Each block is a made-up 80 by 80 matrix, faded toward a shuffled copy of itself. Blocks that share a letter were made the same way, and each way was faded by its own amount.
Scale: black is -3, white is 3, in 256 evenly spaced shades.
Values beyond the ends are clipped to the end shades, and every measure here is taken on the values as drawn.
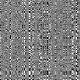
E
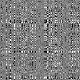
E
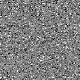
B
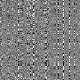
E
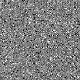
B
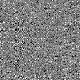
B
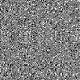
B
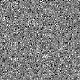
B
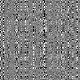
E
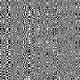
E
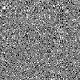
B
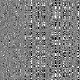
E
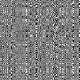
E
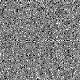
B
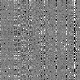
E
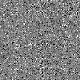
B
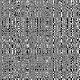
E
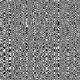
E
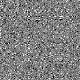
B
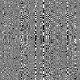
E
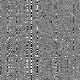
E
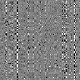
E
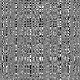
E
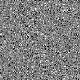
B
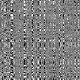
E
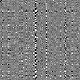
E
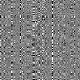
E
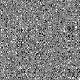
B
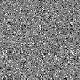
B
